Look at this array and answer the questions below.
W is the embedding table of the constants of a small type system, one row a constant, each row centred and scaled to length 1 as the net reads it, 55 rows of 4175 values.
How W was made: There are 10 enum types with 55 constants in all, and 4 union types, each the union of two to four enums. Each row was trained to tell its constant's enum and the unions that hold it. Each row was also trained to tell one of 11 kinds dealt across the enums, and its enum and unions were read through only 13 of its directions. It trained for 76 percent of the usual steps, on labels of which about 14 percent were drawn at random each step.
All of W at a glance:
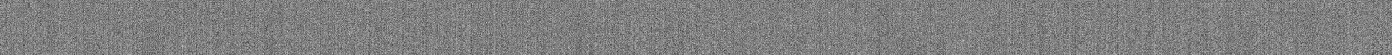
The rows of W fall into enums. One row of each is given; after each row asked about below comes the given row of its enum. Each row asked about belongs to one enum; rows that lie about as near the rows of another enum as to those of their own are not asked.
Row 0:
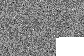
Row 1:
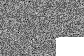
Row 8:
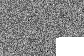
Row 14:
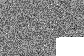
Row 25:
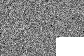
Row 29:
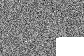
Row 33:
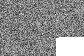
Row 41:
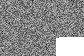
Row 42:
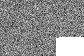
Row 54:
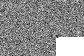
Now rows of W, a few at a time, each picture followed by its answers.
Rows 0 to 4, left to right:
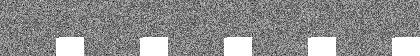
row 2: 8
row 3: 41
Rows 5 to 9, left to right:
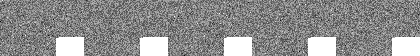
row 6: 41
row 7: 42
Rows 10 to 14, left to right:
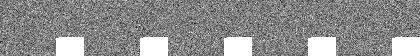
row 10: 33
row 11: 14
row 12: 8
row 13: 0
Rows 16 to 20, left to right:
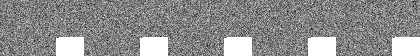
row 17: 25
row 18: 42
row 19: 14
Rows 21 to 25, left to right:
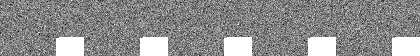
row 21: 0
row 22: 33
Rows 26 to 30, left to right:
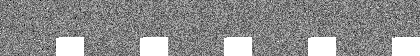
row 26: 33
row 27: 41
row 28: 41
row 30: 41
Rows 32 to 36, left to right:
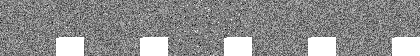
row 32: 33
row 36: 8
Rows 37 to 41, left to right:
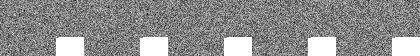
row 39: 1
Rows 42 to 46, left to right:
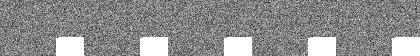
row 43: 42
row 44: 1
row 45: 1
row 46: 33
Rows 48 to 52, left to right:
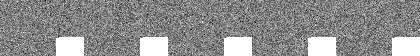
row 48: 14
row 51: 42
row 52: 1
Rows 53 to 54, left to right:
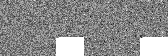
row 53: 1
